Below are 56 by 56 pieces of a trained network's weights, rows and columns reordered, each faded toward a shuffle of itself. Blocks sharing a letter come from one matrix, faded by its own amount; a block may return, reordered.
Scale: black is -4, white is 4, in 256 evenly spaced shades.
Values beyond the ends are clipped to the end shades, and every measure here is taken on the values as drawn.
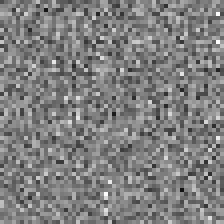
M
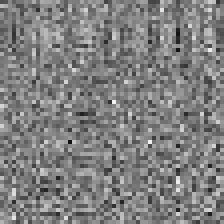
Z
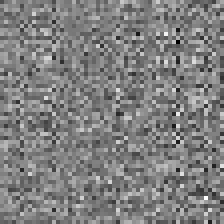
Z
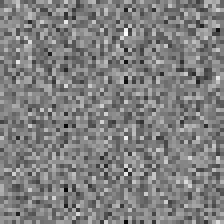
Z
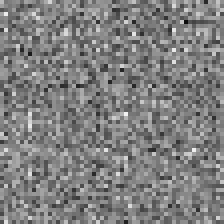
M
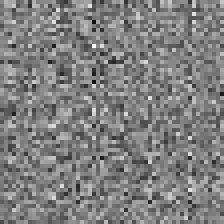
Z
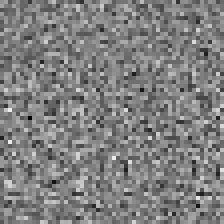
M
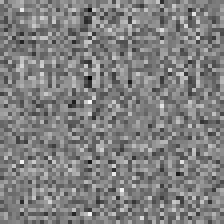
Z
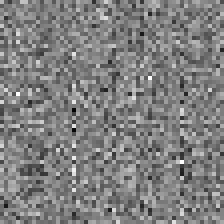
Z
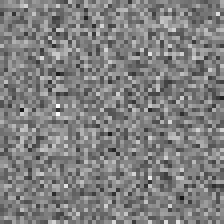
M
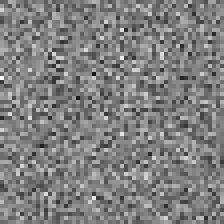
M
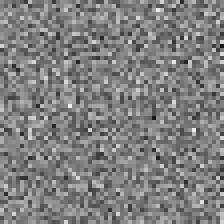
M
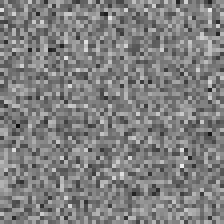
M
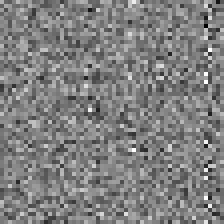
Z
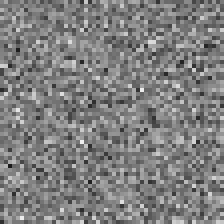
M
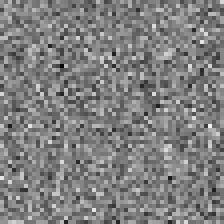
M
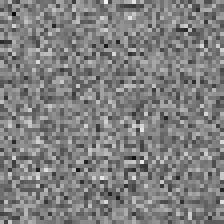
M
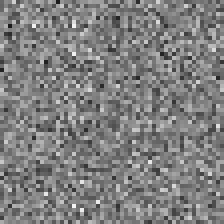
M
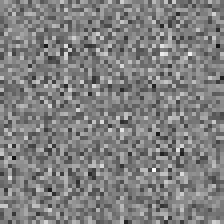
M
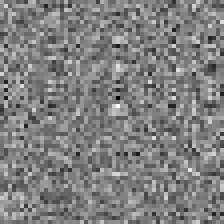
Z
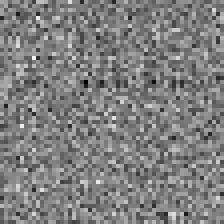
M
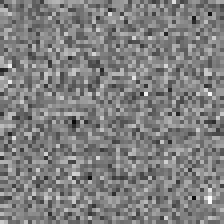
M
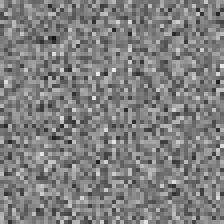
M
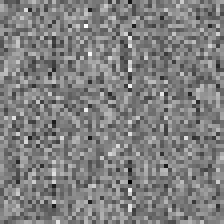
Z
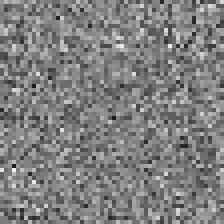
M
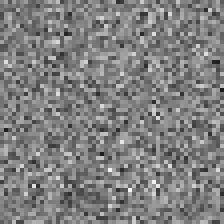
M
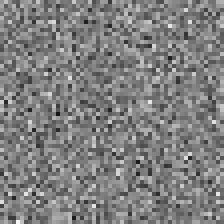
M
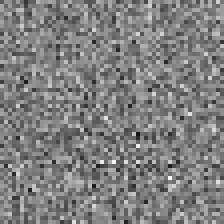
M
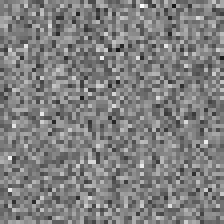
M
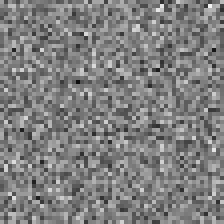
M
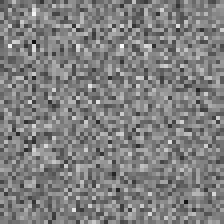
M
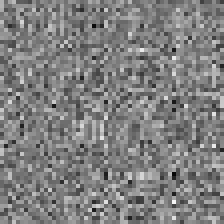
Z
